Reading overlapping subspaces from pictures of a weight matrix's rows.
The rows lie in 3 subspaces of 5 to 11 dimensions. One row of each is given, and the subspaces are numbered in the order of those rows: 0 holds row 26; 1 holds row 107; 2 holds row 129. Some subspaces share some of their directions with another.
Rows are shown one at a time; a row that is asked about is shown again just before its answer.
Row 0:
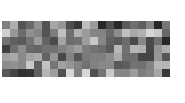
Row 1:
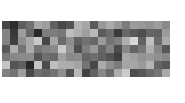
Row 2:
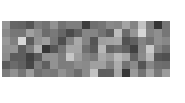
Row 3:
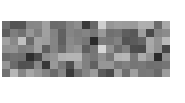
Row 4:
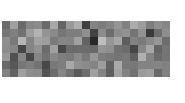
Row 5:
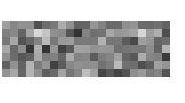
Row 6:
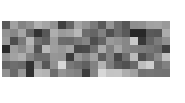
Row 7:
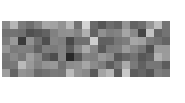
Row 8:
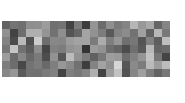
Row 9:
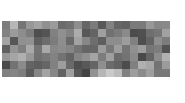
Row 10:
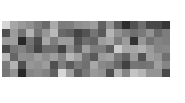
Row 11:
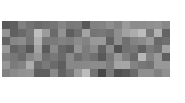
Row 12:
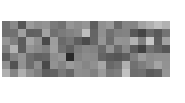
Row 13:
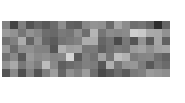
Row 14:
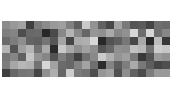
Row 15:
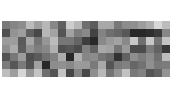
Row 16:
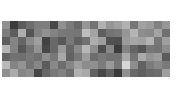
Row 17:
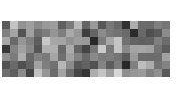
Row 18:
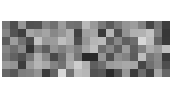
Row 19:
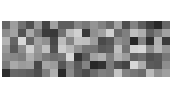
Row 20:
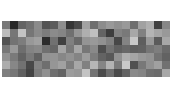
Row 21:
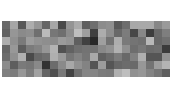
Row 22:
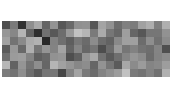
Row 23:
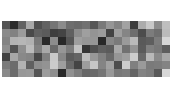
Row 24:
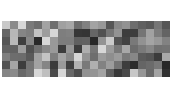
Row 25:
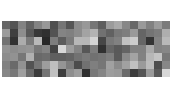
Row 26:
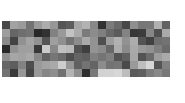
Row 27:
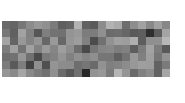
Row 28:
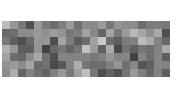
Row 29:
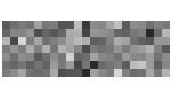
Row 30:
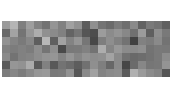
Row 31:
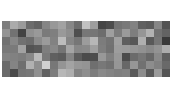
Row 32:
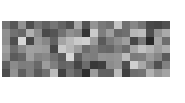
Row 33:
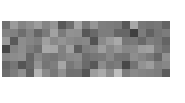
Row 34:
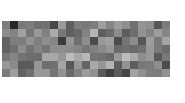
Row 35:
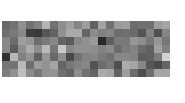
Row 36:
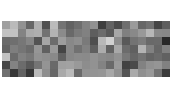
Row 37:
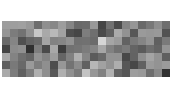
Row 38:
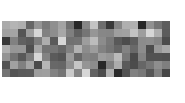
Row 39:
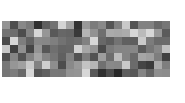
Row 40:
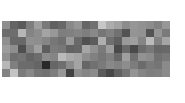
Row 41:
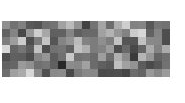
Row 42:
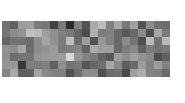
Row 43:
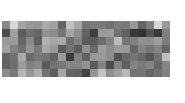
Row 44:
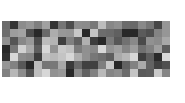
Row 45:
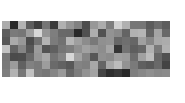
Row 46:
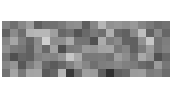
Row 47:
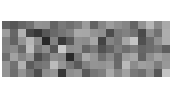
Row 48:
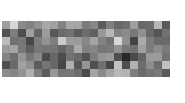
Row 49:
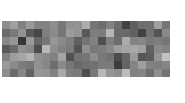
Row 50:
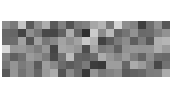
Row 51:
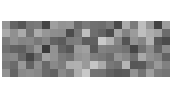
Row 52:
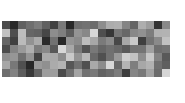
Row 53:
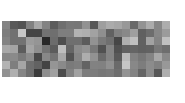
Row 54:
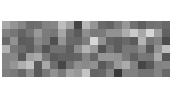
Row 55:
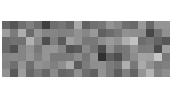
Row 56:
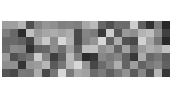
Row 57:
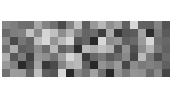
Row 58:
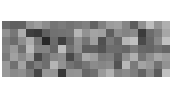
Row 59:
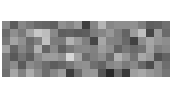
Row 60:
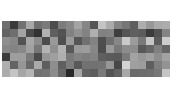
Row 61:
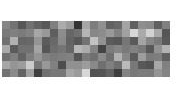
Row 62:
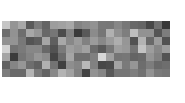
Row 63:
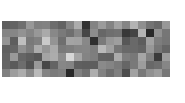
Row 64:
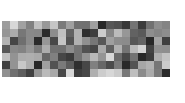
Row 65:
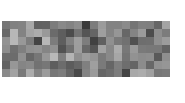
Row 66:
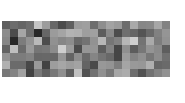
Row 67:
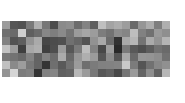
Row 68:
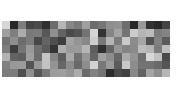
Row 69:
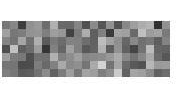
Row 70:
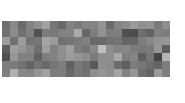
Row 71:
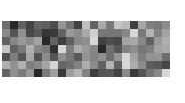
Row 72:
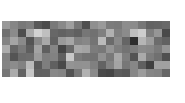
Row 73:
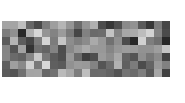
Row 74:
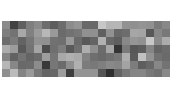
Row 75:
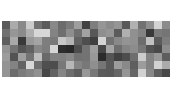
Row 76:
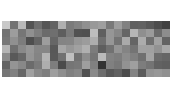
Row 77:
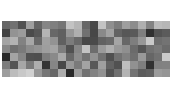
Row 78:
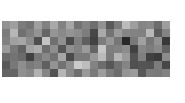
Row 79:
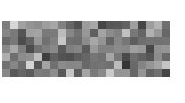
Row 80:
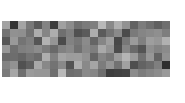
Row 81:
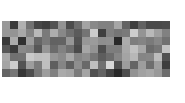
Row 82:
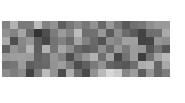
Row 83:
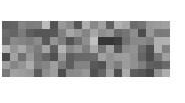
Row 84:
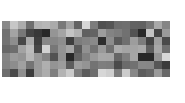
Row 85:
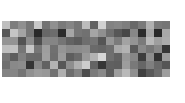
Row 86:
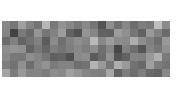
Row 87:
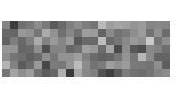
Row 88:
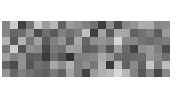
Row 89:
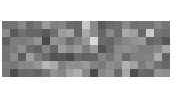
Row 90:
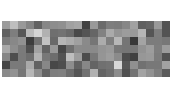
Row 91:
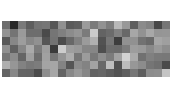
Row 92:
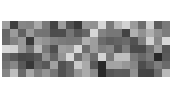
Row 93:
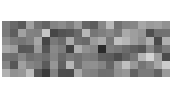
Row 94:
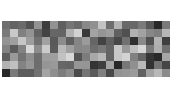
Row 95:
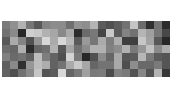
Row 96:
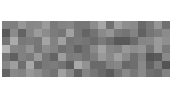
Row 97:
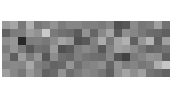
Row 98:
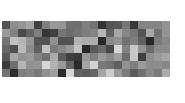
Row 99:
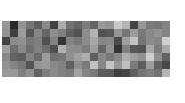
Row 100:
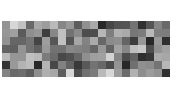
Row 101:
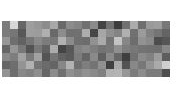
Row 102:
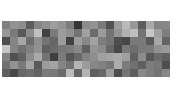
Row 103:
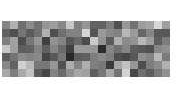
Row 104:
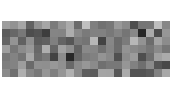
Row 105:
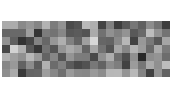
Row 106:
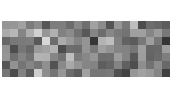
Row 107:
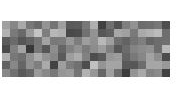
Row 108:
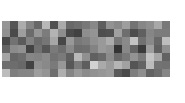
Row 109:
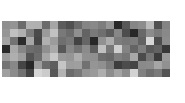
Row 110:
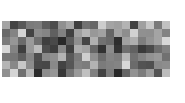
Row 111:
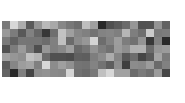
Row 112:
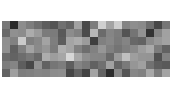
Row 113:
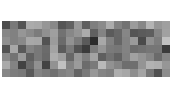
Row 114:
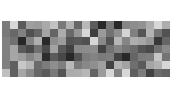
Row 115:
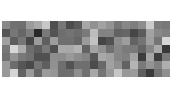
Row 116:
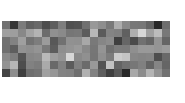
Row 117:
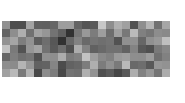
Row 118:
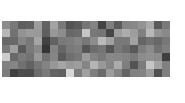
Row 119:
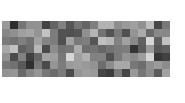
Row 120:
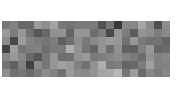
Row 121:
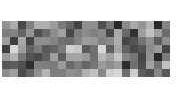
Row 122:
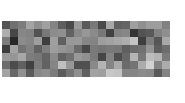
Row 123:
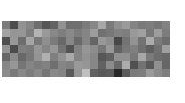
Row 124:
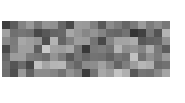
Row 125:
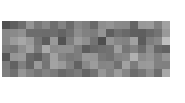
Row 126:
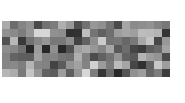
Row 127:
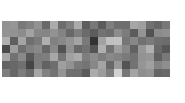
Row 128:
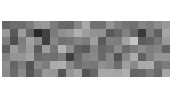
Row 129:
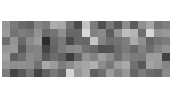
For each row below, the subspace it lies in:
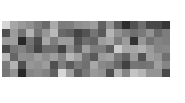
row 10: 2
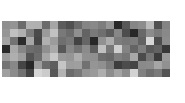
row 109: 2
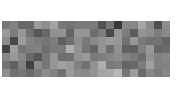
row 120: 2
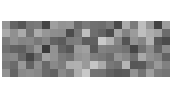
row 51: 2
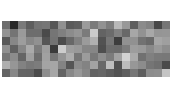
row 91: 1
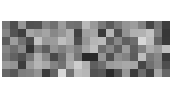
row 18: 0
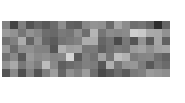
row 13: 1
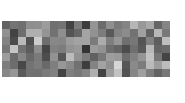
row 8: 2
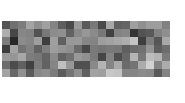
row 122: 1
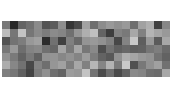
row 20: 2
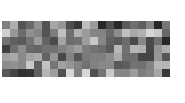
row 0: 1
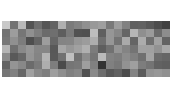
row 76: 2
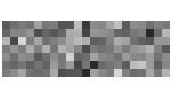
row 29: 1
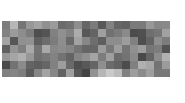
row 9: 0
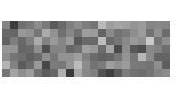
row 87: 0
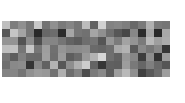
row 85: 2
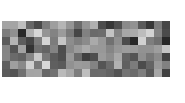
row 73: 0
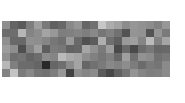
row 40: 0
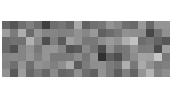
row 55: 2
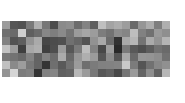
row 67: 0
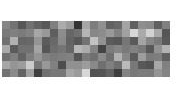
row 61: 1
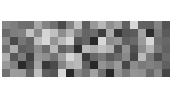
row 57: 0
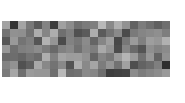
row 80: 1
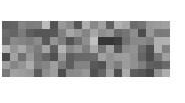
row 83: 2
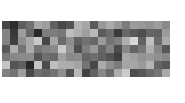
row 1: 0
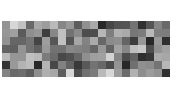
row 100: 0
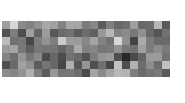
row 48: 2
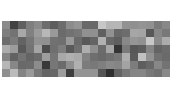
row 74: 0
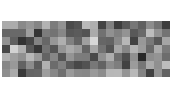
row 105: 2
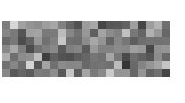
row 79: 2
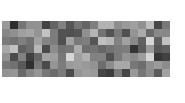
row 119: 2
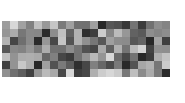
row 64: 0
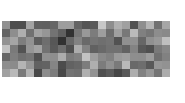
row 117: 0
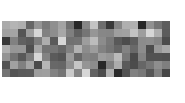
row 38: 2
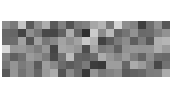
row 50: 2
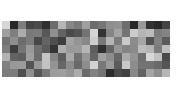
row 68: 2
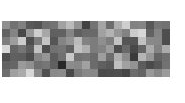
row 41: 2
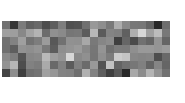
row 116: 1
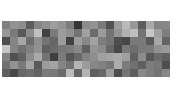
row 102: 2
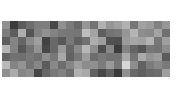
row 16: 0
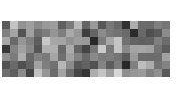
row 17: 0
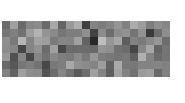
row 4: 2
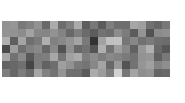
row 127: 2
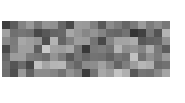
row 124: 0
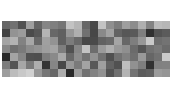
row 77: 2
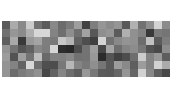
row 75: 2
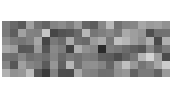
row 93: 2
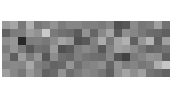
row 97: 2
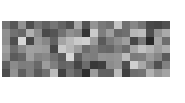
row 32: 1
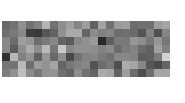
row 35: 2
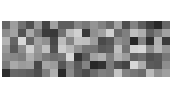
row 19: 1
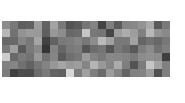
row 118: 2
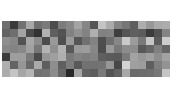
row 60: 2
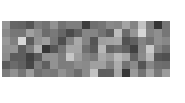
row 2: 2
